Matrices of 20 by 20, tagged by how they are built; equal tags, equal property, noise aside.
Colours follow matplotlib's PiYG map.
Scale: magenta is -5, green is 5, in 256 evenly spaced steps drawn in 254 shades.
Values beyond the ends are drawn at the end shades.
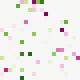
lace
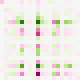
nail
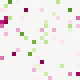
lace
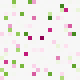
lace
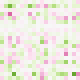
nail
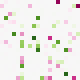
lace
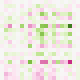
nail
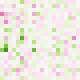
nail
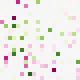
lace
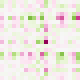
nail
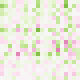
nail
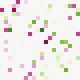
lace
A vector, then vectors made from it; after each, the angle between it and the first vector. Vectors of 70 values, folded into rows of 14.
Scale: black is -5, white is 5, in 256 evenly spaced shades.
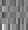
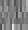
orthogonal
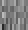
nearly opposite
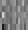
nearly opposite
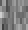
partly opposed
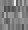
orthogonal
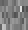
partly aligned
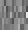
orthogonal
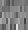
partly opposed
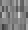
partly opposed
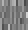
partly opposed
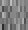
nearly opposite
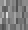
partly opposed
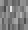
orthogonal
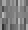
nearly opposite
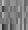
nearly opposite
